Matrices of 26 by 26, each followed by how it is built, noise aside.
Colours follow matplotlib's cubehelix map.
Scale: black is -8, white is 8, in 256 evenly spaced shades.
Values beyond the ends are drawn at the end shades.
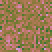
low rank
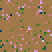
sparse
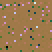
sparse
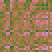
low rank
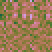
low rank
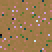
sparse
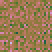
low rank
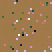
sparse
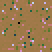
sparse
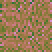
low rank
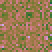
low rank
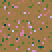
sparse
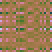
low rank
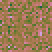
low rank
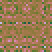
low rank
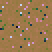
sparse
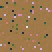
sparse
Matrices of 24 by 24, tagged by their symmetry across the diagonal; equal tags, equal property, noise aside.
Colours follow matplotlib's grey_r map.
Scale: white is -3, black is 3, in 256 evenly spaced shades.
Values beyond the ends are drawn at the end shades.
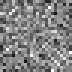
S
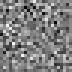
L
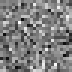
L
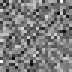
S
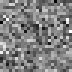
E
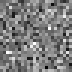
E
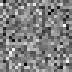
L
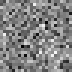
S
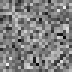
S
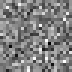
E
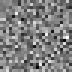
L
